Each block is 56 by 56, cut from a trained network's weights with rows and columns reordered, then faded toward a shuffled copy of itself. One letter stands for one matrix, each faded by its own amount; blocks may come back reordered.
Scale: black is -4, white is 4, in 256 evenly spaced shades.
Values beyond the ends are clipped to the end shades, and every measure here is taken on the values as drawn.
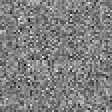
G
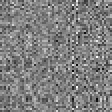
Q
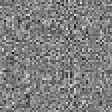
Q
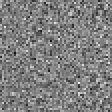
G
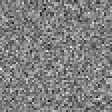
G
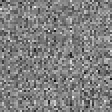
Q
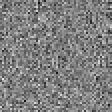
G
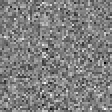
G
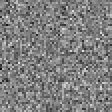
G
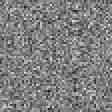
G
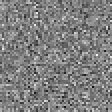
G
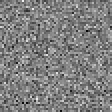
G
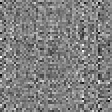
Q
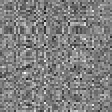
Q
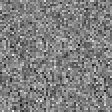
G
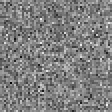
G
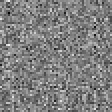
G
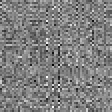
Q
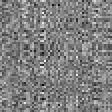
Q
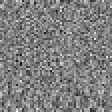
Q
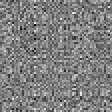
Q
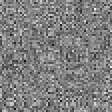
Q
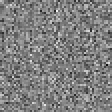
G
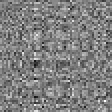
Q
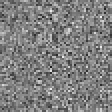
G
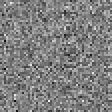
G
